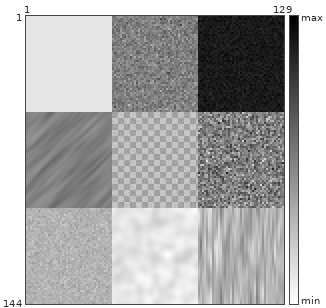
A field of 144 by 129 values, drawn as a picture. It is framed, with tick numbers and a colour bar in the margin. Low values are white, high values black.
It is made of 3 by 3 panels. Panel 1,1: very low, flat. Panel 1,2: middling, fine-grained. Panel 1,3: very high, fine-grained, faint in contrast. Panel 2,1: middling, slanting up to the right, faint in contrast. Panel 2,2: low, checkered. Panel 2,3: middling, fine-grained, strong in contrast. Panel 3,1: low, fine-grained, faint in contrast. Panel 3,2: very low, blotchy, faint in contrast. Panel 3,3: low, streaked downward.
